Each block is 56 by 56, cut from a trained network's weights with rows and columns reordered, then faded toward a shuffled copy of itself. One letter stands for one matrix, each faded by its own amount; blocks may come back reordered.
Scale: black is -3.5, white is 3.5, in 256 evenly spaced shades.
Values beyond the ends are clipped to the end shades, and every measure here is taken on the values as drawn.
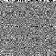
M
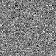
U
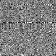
M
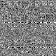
M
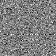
U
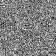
U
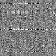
M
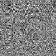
M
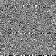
M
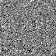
U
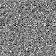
U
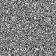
U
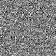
U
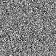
U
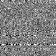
M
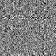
M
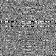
M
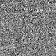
U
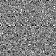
U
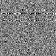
M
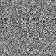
M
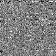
U
